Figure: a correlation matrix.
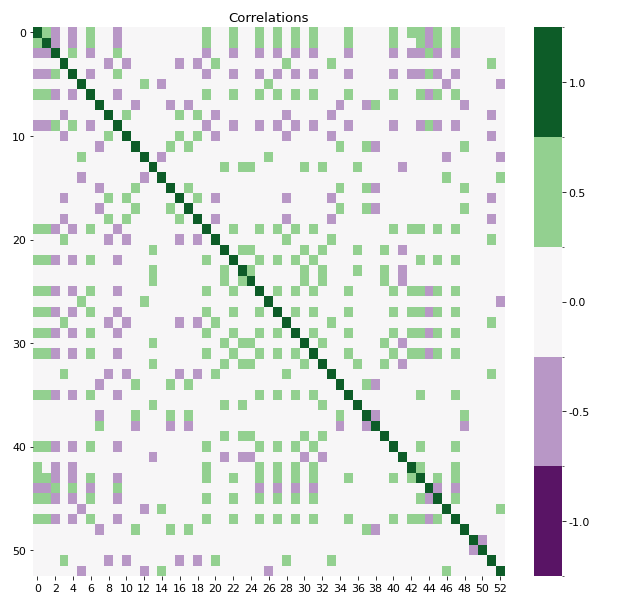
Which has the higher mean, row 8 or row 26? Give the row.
26
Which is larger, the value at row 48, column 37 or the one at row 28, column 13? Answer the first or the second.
the first
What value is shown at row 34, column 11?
0.5
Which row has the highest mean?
43
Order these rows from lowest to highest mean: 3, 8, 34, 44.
44, 8, 3, 34
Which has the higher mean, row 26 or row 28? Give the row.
26
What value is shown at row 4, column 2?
0.5
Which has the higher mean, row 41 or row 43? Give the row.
43
